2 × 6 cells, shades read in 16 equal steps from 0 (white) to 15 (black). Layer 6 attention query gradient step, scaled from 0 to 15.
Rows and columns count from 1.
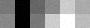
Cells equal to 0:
1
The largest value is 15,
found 2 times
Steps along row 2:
up down down down up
